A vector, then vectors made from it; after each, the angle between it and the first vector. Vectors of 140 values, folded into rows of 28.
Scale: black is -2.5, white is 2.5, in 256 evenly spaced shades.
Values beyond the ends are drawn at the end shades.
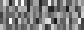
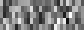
orthogonal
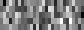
partly opposed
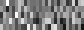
partly aligned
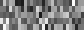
orthogonal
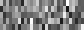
orthogonal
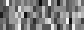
partly aligned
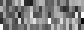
partly aligned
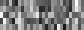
orthogonal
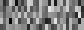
nearly opposite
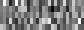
nearly parallel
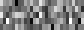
partly opposed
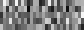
nearly parallel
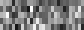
orthogonal
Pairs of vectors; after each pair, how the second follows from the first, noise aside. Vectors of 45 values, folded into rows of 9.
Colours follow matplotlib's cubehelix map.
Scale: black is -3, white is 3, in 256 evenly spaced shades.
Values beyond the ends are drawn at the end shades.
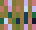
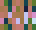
negated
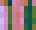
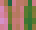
shrunk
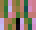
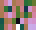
sign-scrambled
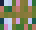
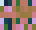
negated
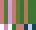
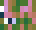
shuffled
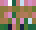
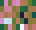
shuffled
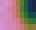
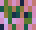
shuffled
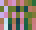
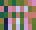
negated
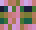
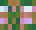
negated
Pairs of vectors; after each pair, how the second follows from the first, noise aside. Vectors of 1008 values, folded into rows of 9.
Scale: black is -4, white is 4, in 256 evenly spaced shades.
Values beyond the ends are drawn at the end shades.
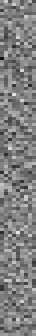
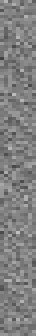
shrunk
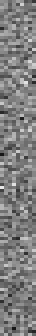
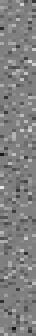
partly zeroed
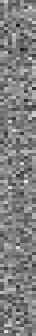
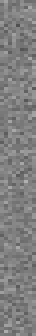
shrunk
